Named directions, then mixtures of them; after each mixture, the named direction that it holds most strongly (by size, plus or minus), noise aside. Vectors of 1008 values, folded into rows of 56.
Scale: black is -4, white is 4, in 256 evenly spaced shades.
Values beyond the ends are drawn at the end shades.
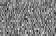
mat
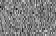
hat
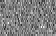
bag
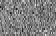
hat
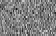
hat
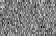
bag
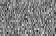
mat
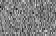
hat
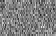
bag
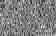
bag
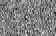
mat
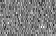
bag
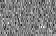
bag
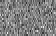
mat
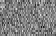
bag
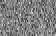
bag
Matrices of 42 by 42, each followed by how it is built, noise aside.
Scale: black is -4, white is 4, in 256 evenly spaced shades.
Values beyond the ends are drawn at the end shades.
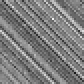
Toeplitz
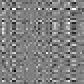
low rank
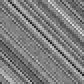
Toeplitz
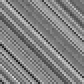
Toeplitz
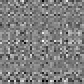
low rank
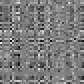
low rank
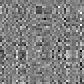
low rank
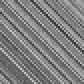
Toeplitz
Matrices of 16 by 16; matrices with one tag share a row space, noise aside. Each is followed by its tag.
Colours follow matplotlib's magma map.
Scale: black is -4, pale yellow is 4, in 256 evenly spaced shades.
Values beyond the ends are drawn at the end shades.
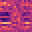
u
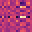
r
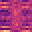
u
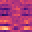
u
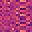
r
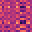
r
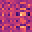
r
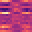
u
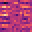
u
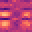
u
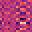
r
